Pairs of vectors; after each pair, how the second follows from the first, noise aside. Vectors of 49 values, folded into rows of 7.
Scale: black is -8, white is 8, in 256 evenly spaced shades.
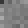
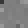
partly zeroed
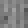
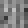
scaled up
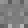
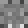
scaled up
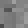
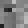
scaled up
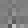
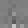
partly zeroed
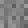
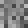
scaled up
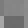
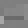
partly zeroed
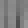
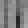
scaled up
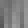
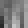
scaled up
